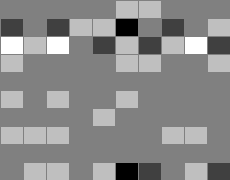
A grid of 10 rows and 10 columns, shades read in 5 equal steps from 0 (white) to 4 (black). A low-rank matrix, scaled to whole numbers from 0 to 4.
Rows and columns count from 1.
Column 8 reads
2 3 1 2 2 2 2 1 2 2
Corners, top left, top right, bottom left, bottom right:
2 2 2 3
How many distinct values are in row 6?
2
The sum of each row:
18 22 14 16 20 17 19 15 20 20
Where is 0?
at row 3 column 1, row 3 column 3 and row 3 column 9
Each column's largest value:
3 2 3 2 3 4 3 3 2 3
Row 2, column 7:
2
